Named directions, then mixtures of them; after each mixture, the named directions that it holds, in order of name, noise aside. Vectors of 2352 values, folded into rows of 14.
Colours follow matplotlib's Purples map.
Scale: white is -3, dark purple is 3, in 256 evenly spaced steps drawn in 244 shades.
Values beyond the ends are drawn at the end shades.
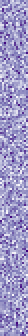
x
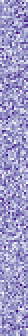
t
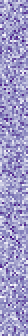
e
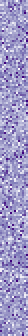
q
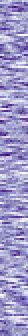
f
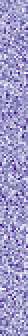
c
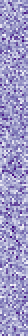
c, e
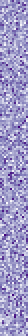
c, x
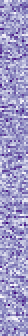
e, f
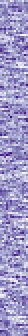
c, f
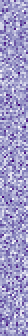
c, x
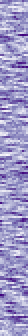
f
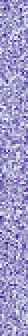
e, t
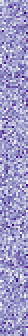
q, t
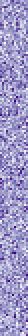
x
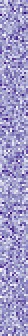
e, q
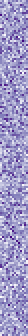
e
